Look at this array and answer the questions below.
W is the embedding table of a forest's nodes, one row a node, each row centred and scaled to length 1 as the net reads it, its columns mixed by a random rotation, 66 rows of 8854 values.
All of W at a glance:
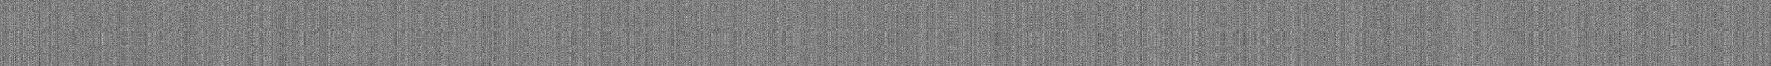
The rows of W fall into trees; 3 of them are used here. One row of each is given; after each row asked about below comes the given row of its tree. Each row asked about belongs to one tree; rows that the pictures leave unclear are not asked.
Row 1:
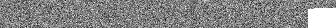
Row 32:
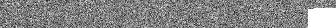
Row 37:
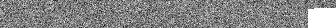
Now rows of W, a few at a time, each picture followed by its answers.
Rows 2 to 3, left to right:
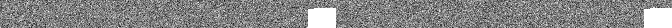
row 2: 32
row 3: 37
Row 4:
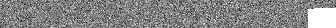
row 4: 1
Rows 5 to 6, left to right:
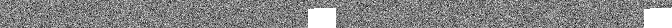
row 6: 32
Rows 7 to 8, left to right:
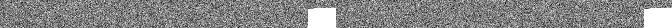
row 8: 32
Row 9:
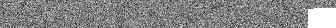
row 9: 32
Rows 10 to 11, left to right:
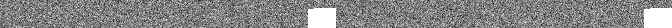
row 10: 32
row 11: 1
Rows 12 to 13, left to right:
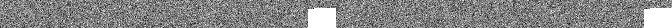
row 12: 37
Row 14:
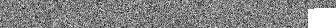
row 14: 37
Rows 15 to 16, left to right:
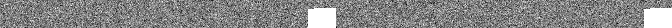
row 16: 37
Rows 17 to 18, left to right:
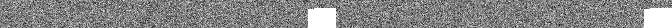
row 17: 37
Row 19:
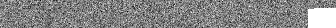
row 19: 37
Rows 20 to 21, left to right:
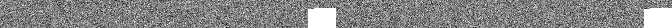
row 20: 37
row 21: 32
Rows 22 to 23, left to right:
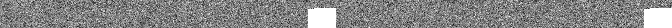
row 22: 37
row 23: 32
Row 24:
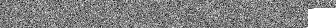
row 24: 32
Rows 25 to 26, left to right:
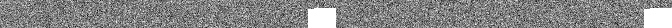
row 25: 37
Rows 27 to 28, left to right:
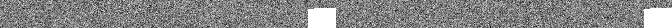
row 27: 37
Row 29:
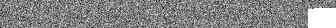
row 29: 1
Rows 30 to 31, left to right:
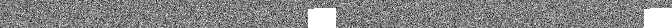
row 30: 1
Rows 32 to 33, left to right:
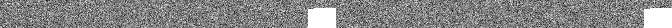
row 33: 32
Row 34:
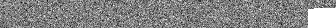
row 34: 32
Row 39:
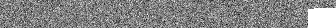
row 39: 32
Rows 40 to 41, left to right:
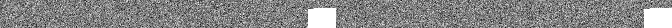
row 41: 1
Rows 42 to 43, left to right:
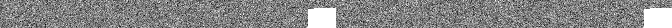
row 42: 32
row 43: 32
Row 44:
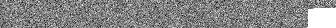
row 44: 32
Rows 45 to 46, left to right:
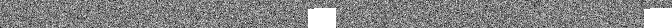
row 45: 1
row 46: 37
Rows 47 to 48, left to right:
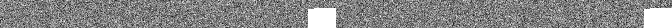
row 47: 37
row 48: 32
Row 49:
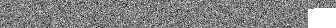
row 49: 37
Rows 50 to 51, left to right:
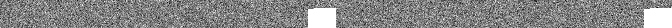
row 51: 32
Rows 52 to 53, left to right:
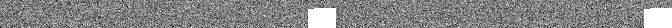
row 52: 37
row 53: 1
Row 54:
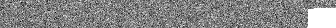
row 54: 32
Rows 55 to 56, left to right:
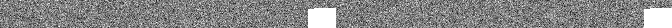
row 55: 1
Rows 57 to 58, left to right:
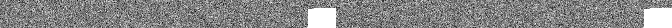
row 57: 32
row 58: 32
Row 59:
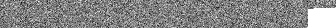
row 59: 32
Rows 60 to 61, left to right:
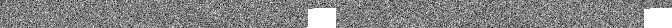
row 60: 32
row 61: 37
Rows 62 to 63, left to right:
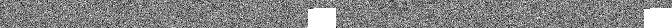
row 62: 32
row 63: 37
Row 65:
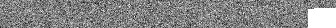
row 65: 37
